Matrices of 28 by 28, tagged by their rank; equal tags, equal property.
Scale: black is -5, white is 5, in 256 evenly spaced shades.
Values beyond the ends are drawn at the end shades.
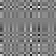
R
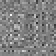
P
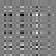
R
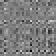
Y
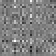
Y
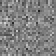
P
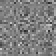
P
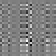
R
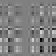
R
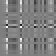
R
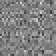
P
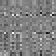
Y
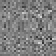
P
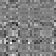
Y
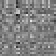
Y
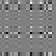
R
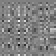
Y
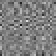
Y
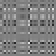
R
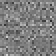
P
